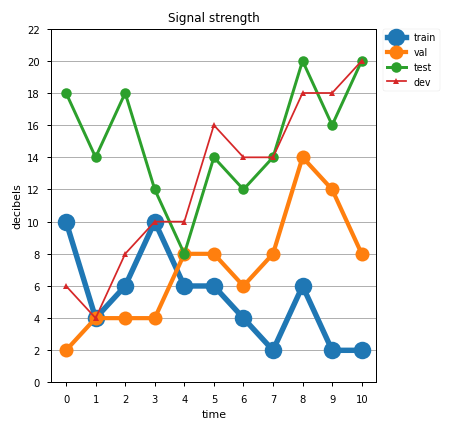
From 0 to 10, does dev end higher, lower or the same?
higher
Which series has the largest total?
test
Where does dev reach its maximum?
10
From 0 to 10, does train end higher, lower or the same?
lower
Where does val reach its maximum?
8
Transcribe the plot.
Title: Signal strength
x-axis: time, ticks 0 1 2 3 4 5 6 7 8 9 10
y-axis: decibels, ticks 0 2 4 6 8 10 12 14 16 18 20 22
Legend: train, val, test, dev
Values:
train: 10 4 6 10 6 6 4 2 6 2 2
val: 2 4 4 4 8 8 6 8 14 12 8
test: 18 14 18 12 8 14 12 14 20 16 20
dev: 6 4 8 10 10 16 14 14 18 18 20
